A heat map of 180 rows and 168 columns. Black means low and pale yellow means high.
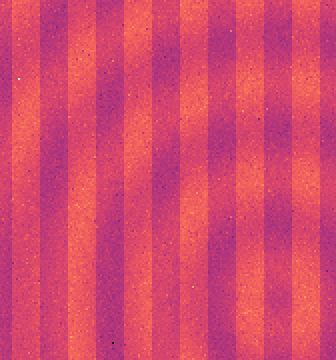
There is no overall slope. Rings spread out from the bottom right. Upright stripes repeat 6 times across the table. The values follow a bell shape.
